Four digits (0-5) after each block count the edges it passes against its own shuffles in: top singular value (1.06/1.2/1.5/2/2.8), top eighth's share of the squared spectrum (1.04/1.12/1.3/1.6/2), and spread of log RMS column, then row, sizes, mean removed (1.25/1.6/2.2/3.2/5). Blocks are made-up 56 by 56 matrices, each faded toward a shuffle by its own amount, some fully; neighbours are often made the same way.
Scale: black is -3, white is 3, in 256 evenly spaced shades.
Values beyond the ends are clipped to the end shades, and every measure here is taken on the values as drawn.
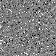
1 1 1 0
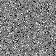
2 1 0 0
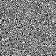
3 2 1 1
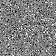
1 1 0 0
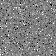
1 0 0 0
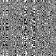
4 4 3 2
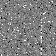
2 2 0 0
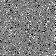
2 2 2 0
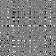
4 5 3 3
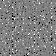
3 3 1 1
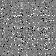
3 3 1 1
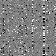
4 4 2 2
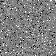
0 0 0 0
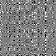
4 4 3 2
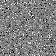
2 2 0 0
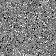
2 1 0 0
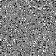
3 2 1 1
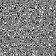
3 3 0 2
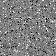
2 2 0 1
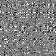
3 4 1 2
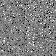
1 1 0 1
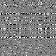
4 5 1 3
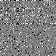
3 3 0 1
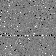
3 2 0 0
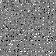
3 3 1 2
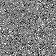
0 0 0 0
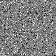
0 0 0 0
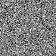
0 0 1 0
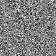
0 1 2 0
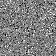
0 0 0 0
